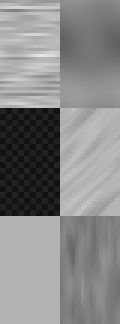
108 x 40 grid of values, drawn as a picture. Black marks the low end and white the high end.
It is made of 3 by 2 panels. Panel 1,1: high, streaked across. Panel 1,2: middling, smooth. Panel 2,1: very low, checkered, faint in contrast. Panel 2,2: high, slanting up to the right, faint in contrast. Panel 3,1: high, flat. Panel 3,2: middling, streaked downward, faint in contrast.
